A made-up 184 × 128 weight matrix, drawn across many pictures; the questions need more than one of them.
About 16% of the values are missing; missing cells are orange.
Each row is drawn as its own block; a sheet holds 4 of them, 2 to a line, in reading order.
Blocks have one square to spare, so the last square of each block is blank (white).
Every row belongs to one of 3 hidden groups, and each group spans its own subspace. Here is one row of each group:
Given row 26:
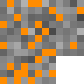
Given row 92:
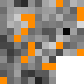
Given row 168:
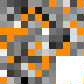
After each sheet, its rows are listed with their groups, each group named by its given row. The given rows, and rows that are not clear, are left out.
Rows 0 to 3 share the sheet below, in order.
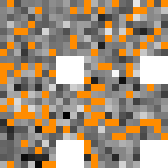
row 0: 168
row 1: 26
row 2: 92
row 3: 26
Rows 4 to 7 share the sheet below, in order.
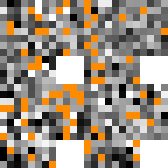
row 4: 92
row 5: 168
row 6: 168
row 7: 92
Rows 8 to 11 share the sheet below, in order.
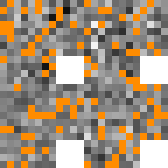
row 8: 92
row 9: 168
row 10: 26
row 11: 168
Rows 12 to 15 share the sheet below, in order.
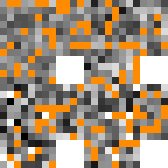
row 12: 26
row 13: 92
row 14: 168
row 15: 26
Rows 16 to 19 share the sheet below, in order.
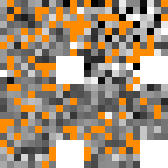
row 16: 26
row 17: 92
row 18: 92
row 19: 26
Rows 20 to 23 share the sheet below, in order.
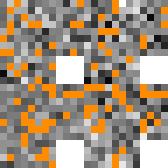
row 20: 168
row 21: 92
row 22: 26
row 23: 92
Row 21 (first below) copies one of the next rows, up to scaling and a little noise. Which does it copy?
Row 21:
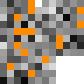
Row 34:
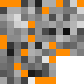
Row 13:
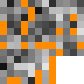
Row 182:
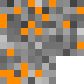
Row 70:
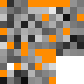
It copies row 70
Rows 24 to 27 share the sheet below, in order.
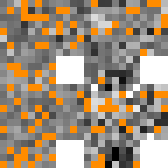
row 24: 92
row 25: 92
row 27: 92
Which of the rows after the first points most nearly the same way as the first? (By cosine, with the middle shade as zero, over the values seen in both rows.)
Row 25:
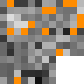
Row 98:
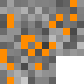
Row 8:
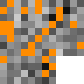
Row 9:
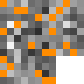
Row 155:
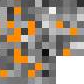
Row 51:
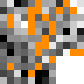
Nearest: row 51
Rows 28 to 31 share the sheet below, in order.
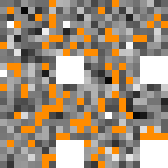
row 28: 168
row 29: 168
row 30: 26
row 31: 26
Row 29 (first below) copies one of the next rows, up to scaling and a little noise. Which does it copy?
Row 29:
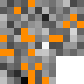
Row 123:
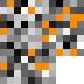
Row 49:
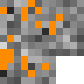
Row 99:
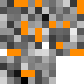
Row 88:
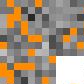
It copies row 99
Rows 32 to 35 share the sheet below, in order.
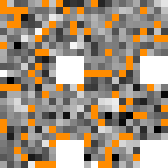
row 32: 26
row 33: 92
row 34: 92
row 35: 26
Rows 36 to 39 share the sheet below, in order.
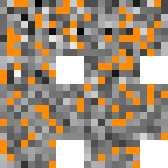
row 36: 92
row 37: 26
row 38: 168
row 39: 168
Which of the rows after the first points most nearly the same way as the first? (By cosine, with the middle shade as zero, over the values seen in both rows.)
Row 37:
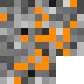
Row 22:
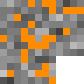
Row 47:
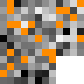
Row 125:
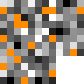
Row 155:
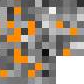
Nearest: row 155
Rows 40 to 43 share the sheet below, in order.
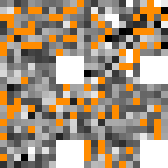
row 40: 168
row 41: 26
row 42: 92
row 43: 168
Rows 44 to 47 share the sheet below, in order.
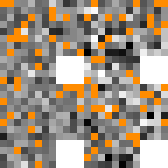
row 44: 26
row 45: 168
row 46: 168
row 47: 92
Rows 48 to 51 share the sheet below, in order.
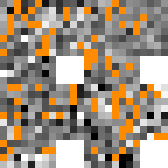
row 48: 26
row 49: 168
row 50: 92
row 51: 92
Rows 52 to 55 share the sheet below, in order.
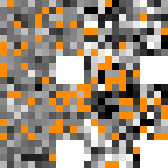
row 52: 26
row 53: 168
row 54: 92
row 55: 92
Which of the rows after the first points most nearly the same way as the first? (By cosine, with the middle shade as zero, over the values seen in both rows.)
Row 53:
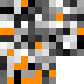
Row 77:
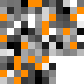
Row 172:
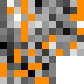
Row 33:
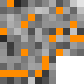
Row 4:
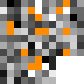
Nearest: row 4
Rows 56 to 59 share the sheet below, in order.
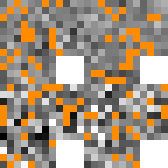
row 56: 168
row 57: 92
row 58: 168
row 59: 168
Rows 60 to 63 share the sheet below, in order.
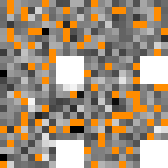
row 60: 168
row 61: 26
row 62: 26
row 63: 26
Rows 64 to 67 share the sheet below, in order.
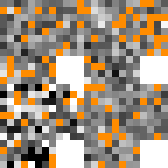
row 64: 168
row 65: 92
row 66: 92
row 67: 26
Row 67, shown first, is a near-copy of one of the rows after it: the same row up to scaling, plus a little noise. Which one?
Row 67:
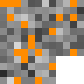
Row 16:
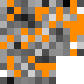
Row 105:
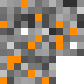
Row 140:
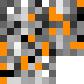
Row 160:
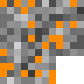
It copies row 160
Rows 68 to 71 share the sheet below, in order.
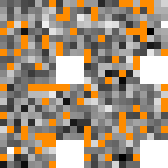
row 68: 26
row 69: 92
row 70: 92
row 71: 92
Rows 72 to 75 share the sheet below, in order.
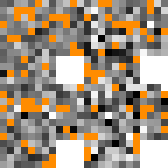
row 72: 26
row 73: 168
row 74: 26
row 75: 26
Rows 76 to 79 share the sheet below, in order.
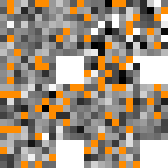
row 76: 168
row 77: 26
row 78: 26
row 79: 26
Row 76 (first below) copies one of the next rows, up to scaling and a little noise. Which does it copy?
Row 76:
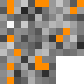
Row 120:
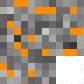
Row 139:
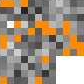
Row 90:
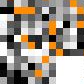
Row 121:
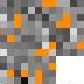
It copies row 139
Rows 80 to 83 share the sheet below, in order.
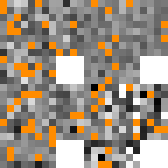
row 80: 168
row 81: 92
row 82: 26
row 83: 92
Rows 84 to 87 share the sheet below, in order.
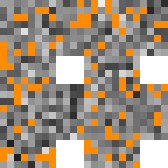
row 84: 26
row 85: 92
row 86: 92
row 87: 92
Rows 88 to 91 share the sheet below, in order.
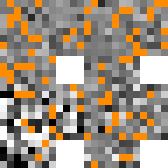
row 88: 168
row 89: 92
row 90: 168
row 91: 26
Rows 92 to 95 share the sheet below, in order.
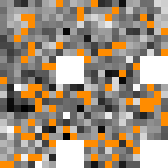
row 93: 92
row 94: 92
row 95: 26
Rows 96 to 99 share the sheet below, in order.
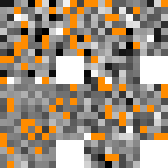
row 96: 26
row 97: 168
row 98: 168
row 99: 168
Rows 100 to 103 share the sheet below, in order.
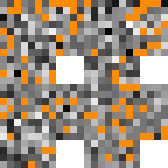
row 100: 92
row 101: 26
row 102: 168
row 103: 92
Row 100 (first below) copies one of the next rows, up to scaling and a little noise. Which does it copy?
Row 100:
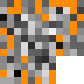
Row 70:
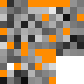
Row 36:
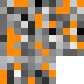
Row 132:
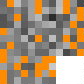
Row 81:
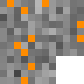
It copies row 81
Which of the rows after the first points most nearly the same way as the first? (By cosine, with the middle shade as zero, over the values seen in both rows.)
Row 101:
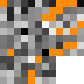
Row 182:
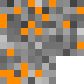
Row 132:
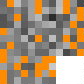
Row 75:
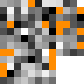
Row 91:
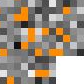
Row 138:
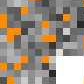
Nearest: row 132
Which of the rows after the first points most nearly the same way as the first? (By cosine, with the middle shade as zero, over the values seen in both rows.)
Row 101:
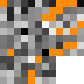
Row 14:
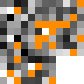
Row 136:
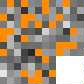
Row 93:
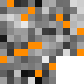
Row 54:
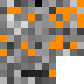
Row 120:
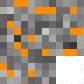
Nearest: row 14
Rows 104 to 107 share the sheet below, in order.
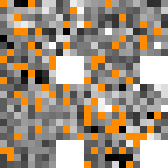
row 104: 92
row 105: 26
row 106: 92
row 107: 92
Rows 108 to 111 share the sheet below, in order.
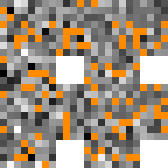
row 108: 168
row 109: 92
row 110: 26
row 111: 168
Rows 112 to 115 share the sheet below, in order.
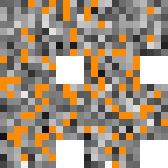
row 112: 26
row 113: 168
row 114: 168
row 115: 168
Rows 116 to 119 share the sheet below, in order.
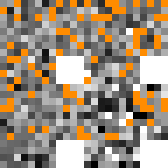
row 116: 26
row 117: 168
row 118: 92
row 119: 26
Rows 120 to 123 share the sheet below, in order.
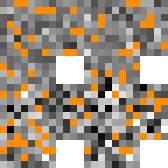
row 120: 168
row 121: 168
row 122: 168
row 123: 168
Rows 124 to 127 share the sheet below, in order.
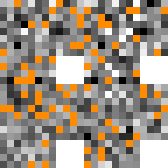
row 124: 26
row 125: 26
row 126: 92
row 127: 168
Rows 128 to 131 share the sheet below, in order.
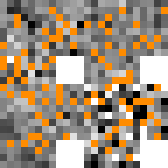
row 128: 92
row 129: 92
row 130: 92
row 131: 26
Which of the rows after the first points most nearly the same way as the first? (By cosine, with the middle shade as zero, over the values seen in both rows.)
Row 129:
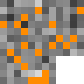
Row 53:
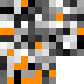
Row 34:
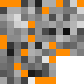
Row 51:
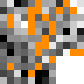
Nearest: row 53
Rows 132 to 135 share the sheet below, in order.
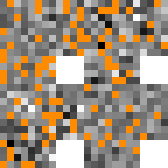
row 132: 92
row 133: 26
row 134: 92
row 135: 168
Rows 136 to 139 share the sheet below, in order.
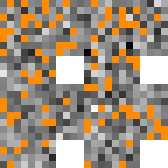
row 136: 168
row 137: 168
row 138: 92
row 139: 168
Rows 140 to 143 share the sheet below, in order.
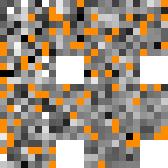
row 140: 26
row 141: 26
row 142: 168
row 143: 26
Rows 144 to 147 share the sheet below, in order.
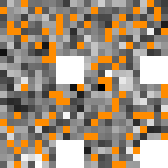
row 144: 168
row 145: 92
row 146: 92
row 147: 92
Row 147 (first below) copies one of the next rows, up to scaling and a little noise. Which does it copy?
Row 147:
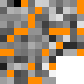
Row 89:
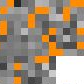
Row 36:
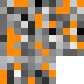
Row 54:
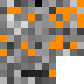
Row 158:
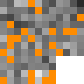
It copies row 89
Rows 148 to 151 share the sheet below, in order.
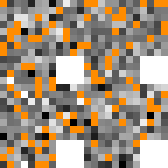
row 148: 26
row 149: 92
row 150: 168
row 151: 92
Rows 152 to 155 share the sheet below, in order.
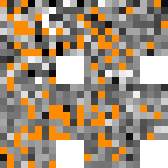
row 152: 26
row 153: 92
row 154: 168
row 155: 26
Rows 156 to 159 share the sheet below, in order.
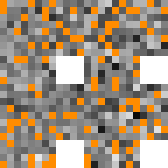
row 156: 92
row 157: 168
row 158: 92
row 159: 26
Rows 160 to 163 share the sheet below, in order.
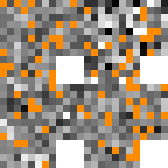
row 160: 26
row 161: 26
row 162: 92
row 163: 26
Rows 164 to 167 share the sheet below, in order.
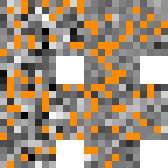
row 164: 168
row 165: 26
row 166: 26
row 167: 26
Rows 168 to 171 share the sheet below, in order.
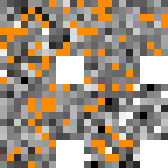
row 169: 26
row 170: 168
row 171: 26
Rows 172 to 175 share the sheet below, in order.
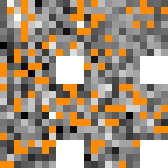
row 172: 92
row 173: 92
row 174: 26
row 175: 168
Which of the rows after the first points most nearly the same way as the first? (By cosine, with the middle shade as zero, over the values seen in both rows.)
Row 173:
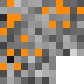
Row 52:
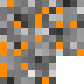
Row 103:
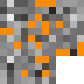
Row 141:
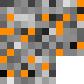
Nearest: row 141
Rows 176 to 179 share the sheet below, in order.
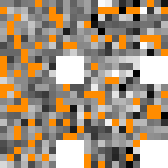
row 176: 92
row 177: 92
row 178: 92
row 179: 92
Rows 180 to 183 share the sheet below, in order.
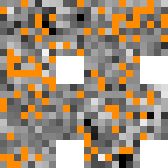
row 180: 26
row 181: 26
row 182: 92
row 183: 92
